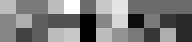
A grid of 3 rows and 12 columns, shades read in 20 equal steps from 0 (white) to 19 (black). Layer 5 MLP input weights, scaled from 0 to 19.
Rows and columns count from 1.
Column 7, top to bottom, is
4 9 5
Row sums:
91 143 123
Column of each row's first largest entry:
6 6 6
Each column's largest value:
9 14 12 13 13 19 9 8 18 15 15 16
